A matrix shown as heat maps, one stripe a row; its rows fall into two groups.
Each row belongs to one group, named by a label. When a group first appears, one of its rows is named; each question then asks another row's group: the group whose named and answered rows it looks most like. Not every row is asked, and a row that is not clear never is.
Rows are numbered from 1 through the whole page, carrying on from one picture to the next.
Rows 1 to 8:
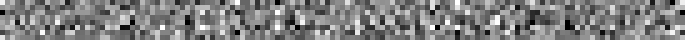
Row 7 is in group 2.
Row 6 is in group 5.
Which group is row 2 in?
5
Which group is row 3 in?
2
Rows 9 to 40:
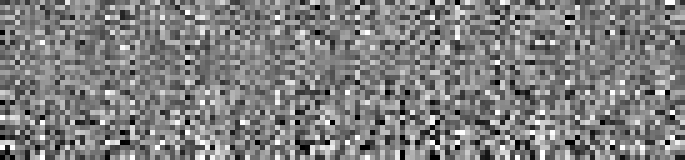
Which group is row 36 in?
2
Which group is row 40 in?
2
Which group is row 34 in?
2
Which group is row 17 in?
2
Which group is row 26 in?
2
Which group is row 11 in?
5
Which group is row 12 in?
5
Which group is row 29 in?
2
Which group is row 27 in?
5
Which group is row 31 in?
2
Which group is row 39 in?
2
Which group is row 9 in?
2
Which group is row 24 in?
2
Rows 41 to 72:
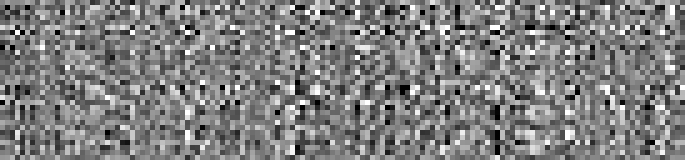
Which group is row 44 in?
2
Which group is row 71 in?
5
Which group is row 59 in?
2
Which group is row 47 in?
5
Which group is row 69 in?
5
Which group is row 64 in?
5
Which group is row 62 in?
5
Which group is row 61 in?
2
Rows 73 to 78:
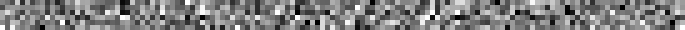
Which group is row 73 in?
5
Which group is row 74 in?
5
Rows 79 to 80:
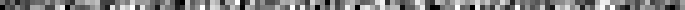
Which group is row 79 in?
2
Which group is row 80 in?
2
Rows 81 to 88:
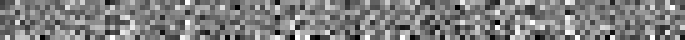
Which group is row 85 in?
5
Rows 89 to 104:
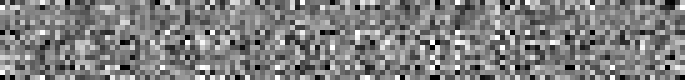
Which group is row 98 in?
2
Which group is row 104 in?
2
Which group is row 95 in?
2
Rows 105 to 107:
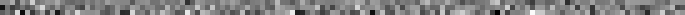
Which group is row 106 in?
2
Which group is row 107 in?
5
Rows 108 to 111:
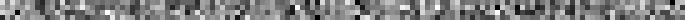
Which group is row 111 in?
2
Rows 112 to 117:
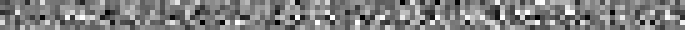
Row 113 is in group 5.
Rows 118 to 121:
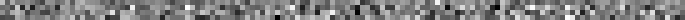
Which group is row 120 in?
2
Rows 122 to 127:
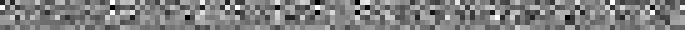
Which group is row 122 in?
2
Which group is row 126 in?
5
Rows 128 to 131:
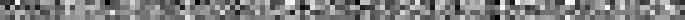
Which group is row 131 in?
5
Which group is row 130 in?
2
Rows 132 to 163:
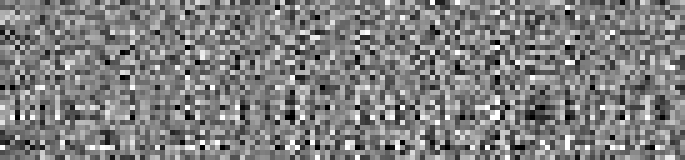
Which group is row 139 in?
2
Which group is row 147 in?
5
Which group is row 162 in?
2
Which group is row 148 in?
5
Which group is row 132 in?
5
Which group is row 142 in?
5
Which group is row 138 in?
2
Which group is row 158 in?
2
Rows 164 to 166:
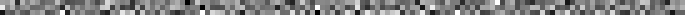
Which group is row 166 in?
2
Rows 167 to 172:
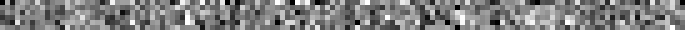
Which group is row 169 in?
5
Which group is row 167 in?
2
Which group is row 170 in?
5
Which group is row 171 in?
5
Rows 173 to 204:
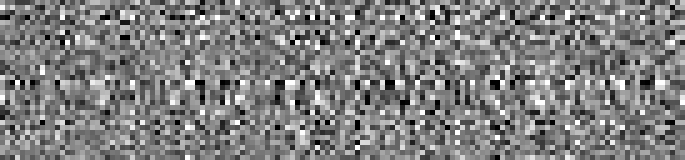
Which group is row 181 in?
2
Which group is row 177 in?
5
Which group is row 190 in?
5
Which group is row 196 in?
2
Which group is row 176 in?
2
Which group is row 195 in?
2
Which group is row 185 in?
5
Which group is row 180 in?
5
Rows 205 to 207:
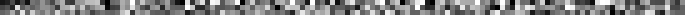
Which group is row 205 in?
2
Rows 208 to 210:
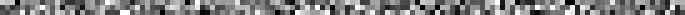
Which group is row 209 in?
2
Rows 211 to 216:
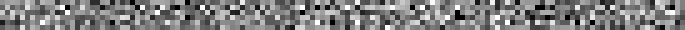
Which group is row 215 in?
2
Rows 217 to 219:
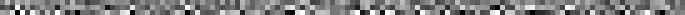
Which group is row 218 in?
5
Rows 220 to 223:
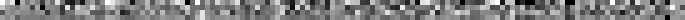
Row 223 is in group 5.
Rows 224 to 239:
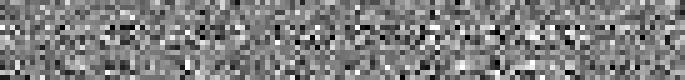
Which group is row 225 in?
2
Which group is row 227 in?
2
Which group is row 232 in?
5
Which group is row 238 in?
5
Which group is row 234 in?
2
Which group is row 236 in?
5
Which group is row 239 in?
2
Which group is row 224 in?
2
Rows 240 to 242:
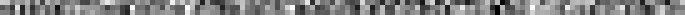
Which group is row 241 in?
5
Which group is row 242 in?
5
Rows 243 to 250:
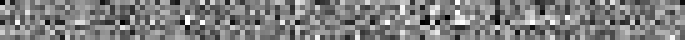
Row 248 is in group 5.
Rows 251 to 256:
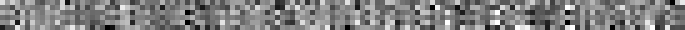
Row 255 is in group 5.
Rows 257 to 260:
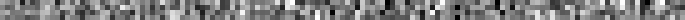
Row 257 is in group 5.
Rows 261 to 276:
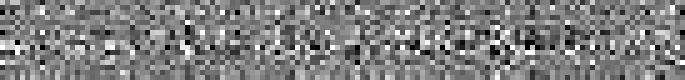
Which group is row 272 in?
2
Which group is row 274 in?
2
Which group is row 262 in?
2
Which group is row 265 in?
5
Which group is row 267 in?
2
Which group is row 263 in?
2
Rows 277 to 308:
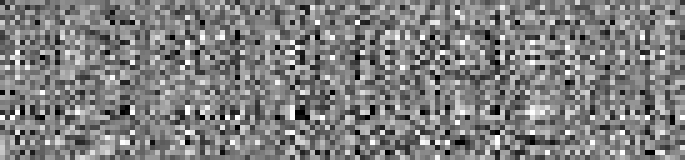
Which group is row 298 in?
5
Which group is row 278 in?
2
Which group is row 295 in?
2
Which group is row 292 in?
2
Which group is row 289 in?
5
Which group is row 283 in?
2
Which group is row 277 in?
2
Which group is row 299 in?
5
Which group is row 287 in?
5
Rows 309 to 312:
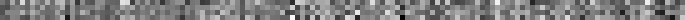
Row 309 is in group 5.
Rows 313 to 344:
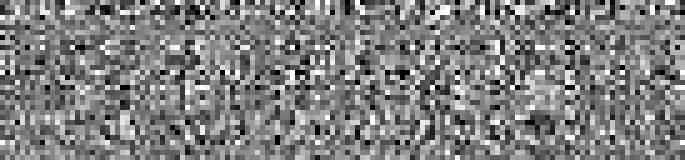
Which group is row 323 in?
5
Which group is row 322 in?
2
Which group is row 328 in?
2
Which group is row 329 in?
5
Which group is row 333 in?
5
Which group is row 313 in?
2
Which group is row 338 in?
2
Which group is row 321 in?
5
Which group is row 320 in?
2
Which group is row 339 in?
2
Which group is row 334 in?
5
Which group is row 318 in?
2
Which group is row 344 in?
2
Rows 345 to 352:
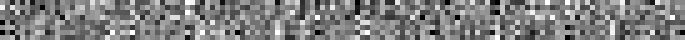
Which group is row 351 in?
2
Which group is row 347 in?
5
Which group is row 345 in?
5
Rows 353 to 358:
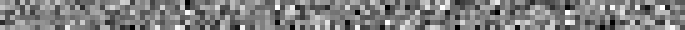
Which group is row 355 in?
5
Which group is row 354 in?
5
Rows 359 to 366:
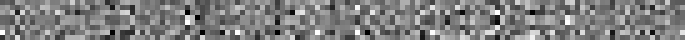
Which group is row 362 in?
5
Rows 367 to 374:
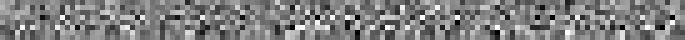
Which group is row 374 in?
5
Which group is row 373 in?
5
